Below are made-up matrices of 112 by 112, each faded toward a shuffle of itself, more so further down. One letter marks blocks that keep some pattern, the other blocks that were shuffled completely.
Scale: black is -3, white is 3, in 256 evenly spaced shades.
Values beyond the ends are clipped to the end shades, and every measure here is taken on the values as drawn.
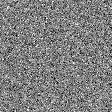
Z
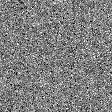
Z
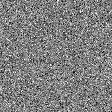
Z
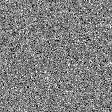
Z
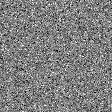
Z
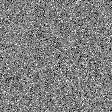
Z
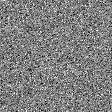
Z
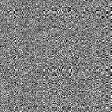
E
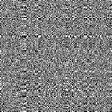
E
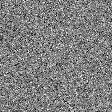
Z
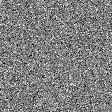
Z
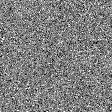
Z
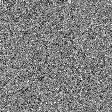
Z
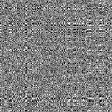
E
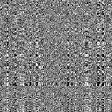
E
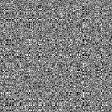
E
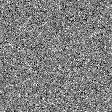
Z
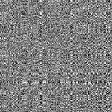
E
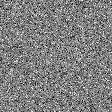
Z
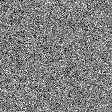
Z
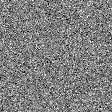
Z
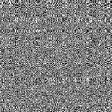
E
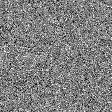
Z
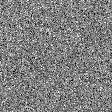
Z
